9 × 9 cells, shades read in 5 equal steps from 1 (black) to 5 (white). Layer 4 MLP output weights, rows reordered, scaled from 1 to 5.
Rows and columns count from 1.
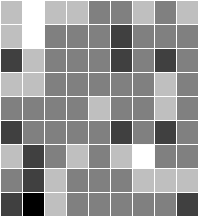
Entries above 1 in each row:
9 9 9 9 9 9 9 9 8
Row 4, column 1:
4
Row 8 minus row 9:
1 1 0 0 0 0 1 1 2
